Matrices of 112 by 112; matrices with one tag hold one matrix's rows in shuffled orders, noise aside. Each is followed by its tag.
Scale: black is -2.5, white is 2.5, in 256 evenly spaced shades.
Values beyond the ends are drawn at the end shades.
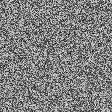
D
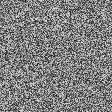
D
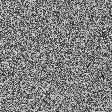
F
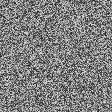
D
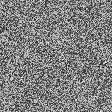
D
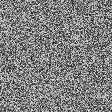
F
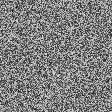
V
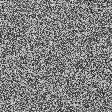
F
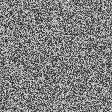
D
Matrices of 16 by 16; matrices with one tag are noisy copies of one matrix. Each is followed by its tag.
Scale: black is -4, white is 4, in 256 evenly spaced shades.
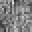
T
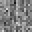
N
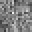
T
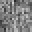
T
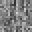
N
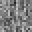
N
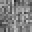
T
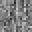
N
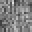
T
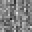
N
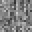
N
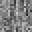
N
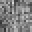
T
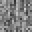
N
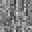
N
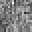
T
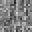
N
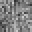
T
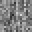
N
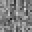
N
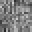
T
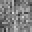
T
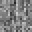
N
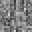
N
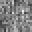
T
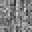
N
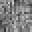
T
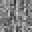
N
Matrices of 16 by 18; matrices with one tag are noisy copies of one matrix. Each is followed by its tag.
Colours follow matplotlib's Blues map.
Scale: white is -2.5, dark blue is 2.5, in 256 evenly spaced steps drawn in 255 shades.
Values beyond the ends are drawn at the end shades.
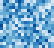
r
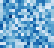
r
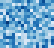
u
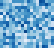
u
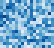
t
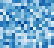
u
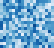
r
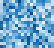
r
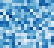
u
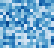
u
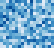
t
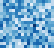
r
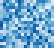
r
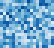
u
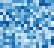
u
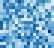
r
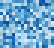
u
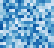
r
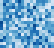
r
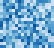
r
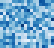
u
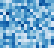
u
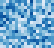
t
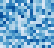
t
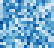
r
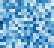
r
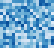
u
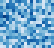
t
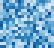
r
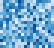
r
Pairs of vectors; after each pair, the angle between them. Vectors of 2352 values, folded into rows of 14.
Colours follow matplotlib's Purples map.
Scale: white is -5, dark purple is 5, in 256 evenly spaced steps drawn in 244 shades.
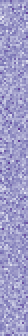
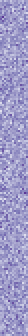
nearly opposite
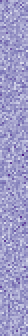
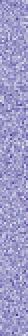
partly aligned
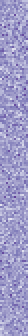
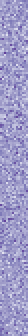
nearly opposite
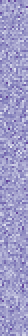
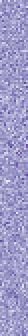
nearly opposite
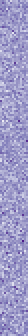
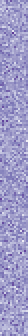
nearly opposite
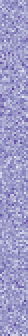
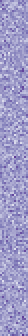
nearly opposite
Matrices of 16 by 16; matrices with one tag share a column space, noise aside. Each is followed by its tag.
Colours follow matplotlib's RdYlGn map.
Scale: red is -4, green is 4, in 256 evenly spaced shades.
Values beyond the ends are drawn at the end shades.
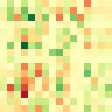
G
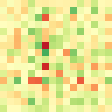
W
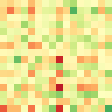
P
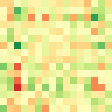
G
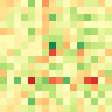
W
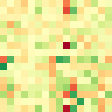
P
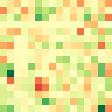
G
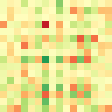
P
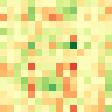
G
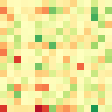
P
